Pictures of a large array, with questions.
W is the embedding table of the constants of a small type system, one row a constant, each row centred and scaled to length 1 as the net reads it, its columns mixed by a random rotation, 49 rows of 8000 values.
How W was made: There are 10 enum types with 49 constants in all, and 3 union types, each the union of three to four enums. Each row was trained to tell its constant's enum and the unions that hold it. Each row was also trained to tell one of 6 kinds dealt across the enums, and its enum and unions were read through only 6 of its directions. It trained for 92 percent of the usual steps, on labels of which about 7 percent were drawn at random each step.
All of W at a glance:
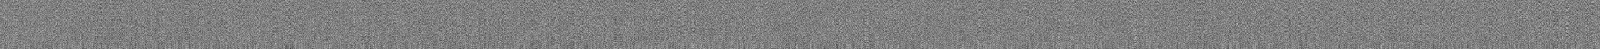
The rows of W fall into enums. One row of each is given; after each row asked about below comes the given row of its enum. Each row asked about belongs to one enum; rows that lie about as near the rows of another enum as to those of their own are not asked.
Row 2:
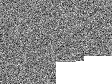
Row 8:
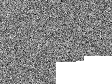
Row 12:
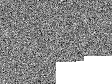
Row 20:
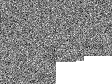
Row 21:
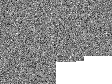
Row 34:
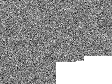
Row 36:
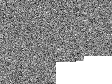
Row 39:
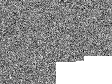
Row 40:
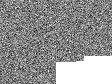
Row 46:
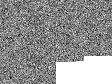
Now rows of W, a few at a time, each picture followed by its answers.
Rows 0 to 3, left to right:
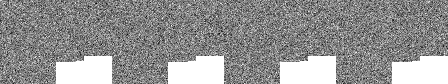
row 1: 40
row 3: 20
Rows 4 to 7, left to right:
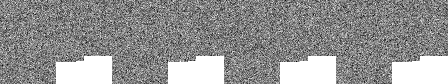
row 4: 8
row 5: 46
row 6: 39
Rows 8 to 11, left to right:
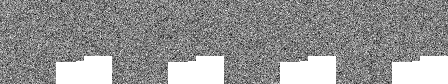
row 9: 40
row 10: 2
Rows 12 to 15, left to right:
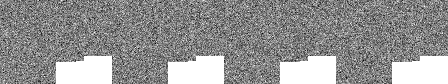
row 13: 34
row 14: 39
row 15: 46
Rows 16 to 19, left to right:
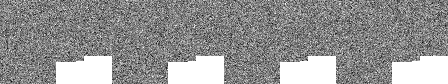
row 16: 8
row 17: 40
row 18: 2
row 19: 8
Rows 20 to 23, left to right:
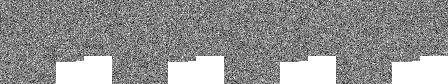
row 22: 39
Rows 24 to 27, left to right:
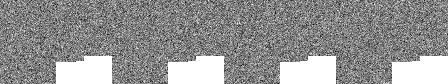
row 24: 34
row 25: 36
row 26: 36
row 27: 2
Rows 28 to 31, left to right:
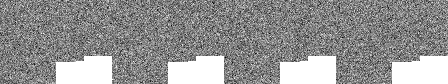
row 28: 39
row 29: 20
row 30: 39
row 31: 40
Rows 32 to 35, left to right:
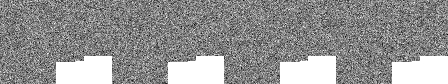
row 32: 39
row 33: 36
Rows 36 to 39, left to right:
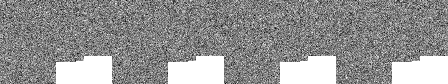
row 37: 8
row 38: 8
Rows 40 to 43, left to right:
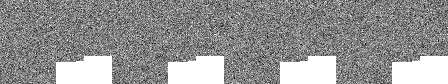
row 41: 34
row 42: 46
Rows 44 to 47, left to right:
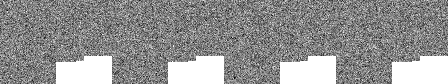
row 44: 34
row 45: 34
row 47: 34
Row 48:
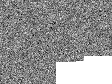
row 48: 46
